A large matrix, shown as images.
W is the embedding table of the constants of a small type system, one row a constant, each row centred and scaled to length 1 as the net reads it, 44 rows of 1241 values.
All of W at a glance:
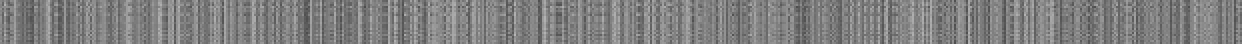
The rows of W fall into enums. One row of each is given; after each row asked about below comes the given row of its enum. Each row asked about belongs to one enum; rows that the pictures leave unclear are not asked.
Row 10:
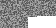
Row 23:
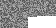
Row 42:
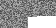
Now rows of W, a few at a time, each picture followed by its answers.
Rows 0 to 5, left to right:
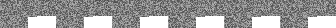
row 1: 42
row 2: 10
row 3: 23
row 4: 23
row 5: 23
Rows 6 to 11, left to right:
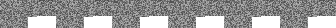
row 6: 42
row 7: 42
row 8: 10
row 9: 10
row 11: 42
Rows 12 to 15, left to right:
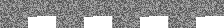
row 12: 23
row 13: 10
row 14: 23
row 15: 23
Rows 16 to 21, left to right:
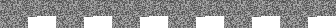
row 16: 10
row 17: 10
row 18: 10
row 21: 10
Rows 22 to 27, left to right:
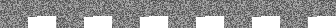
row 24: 42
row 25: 10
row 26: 10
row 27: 42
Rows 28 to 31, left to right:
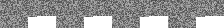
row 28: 10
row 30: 42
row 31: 23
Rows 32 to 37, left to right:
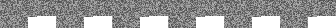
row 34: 23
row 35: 23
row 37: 42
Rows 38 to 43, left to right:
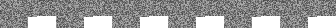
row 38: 42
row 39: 23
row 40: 10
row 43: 10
